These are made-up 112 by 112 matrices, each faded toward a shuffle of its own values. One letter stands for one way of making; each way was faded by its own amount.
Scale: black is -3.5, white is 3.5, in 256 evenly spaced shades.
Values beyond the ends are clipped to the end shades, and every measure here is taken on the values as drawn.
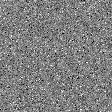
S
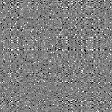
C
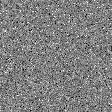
S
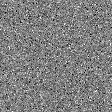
S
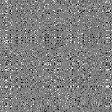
C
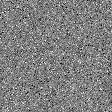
S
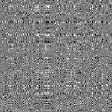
C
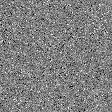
S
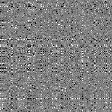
C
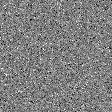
S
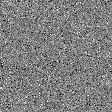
S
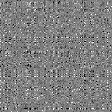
C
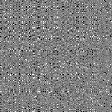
C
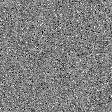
S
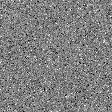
S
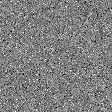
S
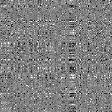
C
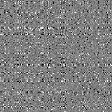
C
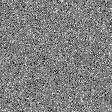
S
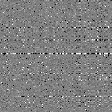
C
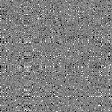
C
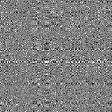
C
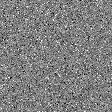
S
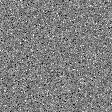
S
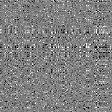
C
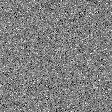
S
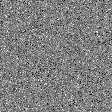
S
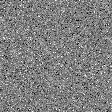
S
